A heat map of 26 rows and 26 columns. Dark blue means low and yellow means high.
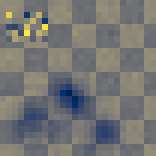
Odd rows or columns: none. Dips: three. Mirror symmetry: none. Roughest part: top left. Odd patch: rougher, in the top left.
